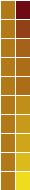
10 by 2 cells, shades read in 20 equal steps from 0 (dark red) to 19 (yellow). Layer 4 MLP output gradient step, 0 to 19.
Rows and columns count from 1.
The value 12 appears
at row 6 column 2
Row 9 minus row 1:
0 16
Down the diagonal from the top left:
10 5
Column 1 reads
10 10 10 10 10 10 10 10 10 10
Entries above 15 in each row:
0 0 0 0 0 0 0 0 1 1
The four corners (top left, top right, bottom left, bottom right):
10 0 10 19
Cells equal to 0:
1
